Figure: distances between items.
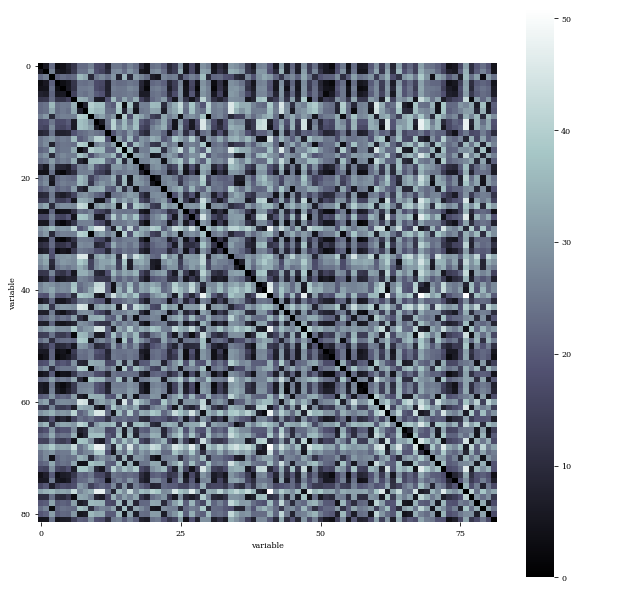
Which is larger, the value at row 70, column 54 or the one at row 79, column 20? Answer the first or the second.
the first
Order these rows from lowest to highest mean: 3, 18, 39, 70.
3, 18, 70, 39
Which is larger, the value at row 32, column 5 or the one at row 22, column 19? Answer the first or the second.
the second
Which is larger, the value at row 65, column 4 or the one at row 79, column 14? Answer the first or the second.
the first
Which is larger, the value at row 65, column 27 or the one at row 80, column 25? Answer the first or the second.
the second
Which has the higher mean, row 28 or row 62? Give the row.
62
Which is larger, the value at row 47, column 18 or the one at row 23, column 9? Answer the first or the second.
the first
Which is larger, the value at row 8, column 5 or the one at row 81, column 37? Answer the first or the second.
the first
